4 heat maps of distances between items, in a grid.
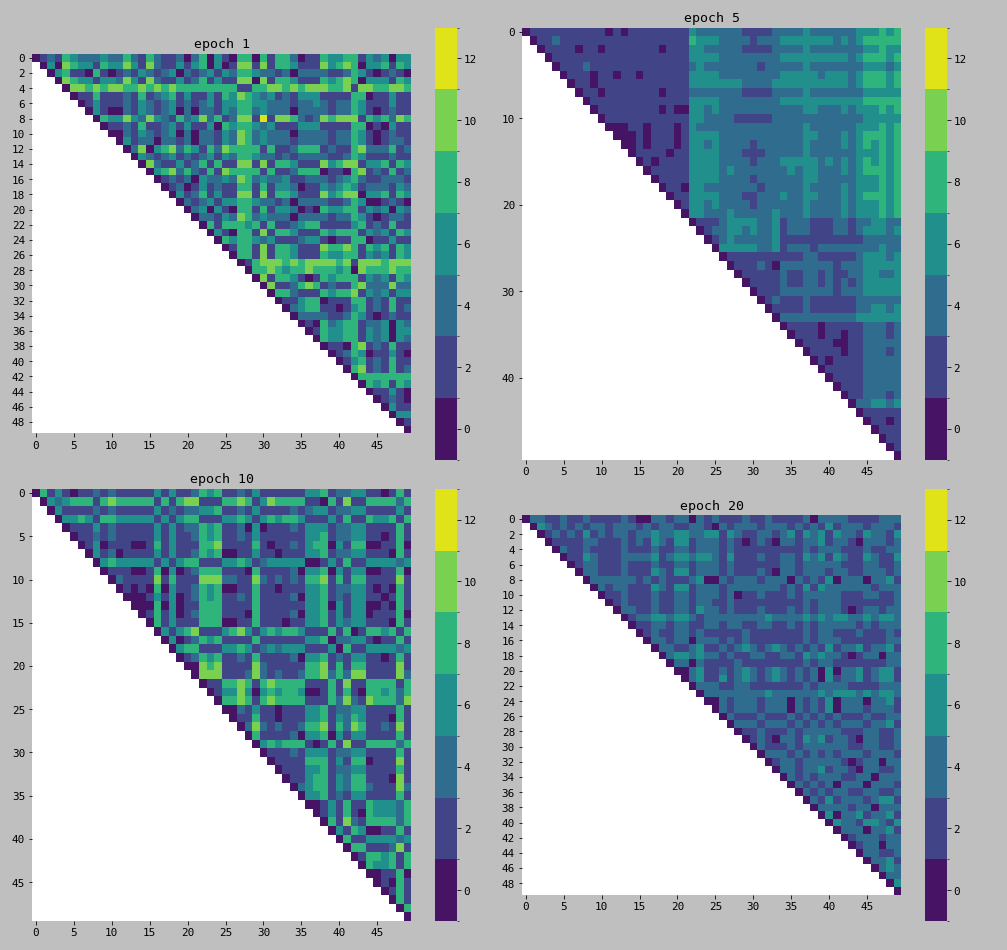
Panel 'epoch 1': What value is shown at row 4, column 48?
10
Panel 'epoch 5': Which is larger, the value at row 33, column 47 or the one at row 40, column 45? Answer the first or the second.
the first
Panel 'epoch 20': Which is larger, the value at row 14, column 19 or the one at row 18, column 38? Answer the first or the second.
the second
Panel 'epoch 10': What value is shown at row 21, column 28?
4
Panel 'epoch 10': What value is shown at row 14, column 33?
2
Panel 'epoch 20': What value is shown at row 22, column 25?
4
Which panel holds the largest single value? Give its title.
epoch 1
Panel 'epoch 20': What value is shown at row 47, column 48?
4
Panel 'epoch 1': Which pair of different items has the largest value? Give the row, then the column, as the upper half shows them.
8, 30
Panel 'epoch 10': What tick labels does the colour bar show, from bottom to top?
0, 2, 4, 6, 8, 10, 12
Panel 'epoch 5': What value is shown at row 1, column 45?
8
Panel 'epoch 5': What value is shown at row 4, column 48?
4
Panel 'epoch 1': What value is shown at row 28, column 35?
8
